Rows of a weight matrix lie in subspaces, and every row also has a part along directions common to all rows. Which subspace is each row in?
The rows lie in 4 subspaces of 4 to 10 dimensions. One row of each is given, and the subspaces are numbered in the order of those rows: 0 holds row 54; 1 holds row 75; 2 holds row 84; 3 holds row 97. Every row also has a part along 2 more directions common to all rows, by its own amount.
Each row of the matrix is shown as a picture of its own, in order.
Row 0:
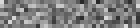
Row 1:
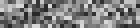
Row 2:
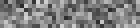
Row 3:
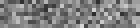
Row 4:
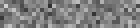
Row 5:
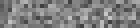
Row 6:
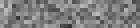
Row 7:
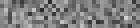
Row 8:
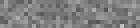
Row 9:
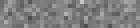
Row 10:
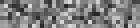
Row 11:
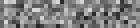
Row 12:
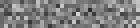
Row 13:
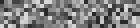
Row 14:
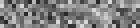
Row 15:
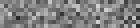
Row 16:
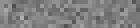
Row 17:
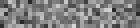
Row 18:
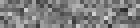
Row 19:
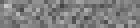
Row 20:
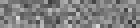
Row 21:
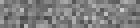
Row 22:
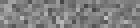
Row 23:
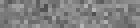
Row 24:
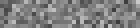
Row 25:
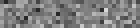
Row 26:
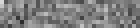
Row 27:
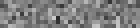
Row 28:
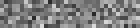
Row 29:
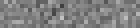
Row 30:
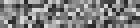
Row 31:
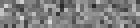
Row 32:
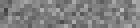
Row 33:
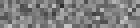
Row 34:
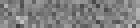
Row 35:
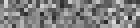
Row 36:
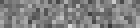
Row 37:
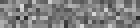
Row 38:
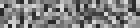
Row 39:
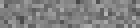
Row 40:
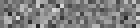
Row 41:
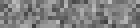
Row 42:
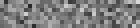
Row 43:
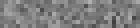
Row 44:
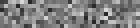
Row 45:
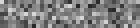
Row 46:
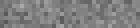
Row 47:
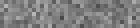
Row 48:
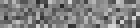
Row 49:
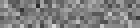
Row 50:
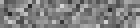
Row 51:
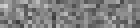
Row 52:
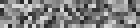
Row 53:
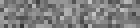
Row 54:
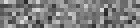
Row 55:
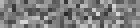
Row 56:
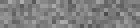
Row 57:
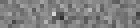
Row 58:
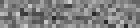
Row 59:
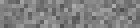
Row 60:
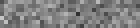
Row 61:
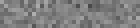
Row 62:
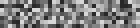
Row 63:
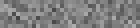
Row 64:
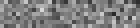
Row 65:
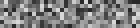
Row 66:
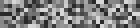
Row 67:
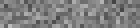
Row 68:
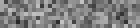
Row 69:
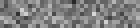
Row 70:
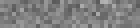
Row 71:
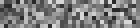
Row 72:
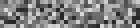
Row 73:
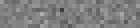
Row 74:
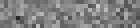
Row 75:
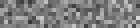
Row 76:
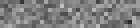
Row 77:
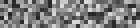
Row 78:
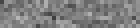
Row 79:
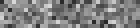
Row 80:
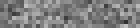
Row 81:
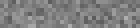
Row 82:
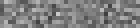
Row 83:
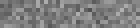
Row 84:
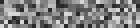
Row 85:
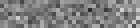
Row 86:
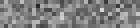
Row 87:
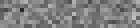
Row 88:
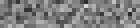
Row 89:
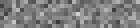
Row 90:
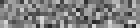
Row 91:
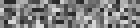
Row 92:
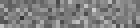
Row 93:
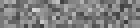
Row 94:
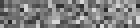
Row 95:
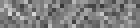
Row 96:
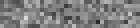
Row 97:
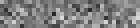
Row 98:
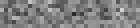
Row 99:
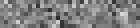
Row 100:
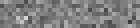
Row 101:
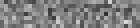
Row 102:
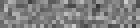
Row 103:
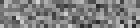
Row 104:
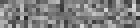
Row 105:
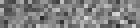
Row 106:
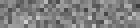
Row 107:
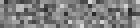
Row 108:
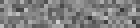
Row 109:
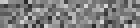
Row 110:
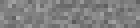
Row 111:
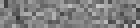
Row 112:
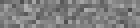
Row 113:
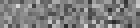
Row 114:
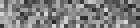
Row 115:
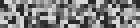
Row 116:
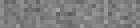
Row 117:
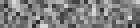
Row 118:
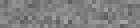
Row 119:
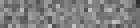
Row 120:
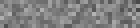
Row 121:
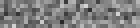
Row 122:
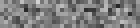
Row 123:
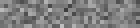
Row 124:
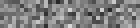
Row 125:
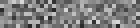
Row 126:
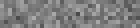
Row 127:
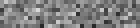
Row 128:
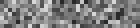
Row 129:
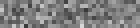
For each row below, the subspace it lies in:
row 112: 2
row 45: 3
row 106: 1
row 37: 0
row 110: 3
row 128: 3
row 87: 1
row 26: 2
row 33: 3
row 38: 0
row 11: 0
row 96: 2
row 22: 2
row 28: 0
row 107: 2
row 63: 3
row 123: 1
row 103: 2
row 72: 3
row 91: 0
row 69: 3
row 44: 1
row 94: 2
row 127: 0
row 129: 1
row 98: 1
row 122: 2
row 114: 2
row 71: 2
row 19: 3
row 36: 3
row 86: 3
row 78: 2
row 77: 3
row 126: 1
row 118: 2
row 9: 1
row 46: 1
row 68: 3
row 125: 1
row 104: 0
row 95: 3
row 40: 3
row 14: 2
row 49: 3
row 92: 2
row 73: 2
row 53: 1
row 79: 3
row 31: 0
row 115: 2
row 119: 1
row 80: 2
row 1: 2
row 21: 1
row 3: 2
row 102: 1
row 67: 2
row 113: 1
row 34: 1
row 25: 0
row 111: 3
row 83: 2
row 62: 0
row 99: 3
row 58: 3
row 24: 1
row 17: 1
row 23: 2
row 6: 1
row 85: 1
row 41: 3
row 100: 0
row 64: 3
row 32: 1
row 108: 2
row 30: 0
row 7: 1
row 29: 3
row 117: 3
